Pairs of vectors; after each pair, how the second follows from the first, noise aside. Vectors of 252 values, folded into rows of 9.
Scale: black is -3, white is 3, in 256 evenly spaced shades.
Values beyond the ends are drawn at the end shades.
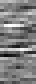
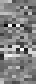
sign-scrambled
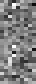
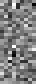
sign-scrambled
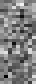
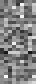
sign-scrambled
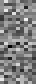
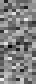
sign-scrambled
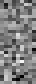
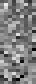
sign-scrambled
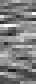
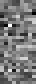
sign-scrambled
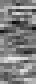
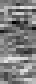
copied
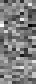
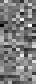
sign-scrambled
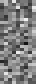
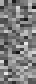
sign-scrambled
